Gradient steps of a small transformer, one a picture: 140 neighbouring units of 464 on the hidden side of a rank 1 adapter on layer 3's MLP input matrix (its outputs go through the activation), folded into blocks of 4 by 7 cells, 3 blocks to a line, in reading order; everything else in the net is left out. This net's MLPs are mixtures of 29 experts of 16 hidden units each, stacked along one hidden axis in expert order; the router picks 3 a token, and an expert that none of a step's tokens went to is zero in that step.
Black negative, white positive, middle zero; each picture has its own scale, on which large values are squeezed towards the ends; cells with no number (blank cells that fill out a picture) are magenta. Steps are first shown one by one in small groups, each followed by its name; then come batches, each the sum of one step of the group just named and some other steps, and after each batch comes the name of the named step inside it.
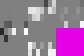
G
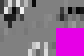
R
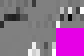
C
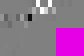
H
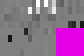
R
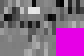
R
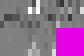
C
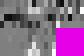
C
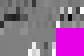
C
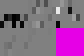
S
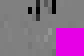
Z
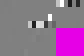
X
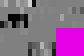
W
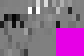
S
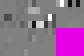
X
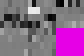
W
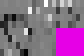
W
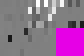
X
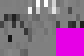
S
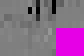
Z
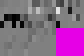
S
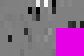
Z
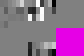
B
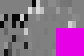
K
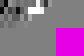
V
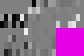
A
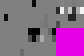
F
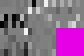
A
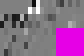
K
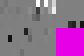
V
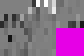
A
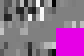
B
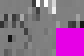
A
